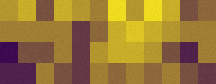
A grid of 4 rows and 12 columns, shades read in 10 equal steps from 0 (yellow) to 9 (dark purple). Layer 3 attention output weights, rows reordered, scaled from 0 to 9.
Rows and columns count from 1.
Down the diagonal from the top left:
3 4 6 6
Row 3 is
9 6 6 4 7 3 2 2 3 6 8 4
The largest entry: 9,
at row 3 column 1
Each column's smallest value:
3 2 4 2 3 3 0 1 0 2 4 4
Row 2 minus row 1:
1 2 -2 2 4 1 2 -2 2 1 -2 -1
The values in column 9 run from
0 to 5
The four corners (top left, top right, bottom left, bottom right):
3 5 8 7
